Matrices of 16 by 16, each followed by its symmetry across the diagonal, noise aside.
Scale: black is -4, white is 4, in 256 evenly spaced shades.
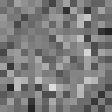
symmetric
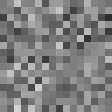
antisymmetric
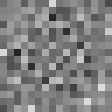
symmetric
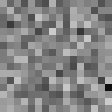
neither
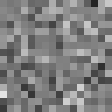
antisymmetric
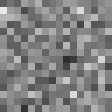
neither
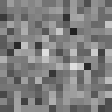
neither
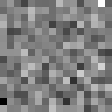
antisymmetric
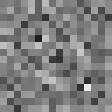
symmetric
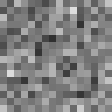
symmetric
